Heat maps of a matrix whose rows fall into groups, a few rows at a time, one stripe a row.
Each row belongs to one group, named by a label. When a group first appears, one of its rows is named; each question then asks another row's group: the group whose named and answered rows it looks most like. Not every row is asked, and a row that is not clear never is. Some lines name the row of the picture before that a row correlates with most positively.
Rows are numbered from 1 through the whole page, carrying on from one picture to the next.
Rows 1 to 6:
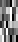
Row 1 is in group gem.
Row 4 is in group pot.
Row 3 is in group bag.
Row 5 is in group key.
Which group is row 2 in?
bag
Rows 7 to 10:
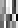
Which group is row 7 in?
bag
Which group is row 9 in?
gem
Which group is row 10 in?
pot
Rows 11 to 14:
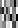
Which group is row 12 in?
pot
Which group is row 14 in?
bag
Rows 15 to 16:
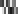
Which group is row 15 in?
pot
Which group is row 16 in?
key
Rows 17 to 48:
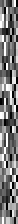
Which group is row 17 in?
gem
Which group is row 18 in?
key
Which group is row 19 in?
key
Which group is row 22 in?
key
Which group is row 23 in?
pot
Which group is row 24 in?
pot
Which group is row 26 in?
key
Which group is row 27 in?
gem
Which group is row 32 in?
gem
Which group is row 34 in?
bag
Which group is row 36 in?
key
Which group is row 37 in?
key
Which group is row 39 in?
key
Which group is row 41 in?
bag
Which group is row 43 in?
bag
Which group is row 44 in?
gem
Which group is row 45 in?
bag
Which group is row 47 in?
gem
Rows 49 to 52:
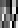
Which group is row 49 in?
gem
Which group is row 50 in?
gem
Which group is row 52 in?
bag
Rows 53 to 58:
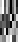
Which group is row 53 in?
key
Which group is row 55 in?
bag
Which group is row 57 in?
pot
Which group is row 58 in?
bag
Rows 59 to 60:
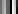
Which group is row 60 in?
gem
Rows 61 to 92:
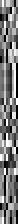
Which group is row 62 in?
gem
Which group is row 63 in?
pot
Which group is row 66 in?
key
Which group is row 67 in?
gem
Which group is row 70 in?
gem
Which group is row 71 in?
gem
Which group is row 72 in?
gem
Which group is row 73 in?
gem
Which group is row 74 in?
gem
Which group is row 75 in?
pot
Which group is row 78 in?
key
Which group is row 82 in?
gem
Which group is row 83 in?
key
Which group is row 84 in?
bag
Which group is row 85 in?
pot
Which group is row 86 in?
key
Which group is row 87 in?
key
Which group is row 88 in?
key
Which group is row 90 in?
pot
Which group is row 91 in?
key
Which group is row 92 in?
key
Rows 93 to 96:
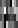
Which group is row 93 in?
gem
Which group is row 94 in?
pot
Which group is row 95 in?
bag
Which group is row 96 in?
key
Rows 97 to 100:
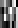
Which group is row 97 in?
gem
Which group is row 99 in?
pot
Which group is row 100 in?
bag
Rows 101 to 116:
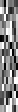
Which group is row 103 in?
pot
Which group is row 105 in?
bag
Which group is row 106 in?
pot
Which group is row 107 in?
key
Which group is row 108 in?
bag
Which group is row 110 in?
key
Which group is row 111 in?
bag
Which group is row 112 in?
pot
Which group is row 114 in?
gem
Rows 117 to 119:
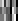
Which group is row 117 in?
key
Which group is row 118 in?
gem
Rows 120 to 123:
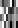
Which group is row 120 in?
bag
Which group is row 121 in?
key
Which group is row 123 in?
key
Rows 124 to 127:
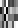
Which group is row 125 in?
pot
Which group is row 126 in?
key
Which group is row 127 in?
pot
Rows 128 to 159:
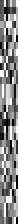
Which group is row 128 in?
pot
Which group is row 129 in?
bag
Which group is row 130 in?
pot
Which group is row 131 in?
bag
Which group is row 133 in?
gem
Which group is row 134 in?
pot
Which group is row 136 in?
key
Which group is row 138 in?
key
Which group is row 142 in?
bag
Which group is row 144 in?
pot
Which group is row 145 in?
bag
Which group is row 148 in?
gem
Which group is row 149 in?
key
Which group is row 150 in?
pot
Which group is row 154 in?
gem
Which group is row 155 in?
bag
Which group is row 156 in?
bag
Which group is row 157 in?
pot
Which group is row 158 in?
pot
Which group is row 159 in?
gem
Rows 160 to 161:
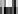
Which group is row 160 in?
bag
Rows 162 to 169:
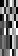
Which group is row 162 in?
pot
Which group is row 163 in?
key
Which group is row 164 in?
pot
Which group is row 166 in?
pot
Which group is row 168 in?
gem
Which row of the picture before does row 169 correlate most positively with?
160
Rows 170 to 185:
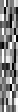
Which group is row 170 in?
pot
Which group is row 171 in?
key
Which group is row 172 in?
key
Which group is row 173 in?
gem
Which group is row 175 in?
gem
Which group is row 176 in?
pot
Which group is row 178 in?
bag
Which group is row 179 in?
bag
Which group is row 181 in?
bag
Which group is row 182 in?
gem
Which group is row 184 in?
pot
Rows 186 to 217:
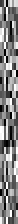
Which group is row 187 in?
key
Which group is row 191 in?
key
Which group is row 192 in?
pot
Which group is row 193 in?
key
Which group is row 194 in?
pot
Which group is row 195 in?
bag
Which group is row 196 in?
gem
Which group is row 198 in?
pot
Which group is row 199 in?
gem
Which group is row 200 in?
bag
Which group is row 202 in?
gem
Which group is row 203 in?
key
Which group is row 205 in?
key
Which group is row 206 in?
bag
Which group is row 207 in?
pot
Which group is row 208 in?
bag
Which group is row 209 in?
pot
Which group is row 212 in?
key
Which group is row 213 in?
pot
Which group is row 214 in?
key
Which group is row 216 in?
bag
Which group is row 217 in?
key
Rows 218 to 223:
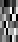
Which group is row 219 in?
bag
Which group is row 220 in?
gem
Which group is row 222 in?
pot
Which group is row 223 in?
gem
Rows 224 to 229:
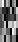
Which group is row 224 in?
key
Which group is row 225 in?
bag
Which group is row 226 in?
bag
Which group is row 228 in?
gem
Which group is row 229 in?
key
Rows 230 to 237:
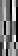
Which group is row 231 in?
gem
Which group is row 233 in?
key
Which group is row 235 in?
gem
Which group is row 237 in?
pot
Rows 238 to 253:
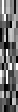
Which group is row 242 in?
pot
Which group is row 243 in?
pot
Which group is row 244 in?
bag
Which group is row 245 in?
key
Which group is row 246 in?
key
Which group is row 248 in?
key
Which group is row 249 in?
key
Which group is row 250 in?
bag
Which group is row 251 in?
key
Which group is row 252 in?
gem
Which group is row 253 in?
bag
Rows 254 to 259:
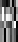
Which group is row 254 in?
bag
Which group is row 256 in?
bag
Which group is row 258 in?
key
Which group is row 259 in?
key
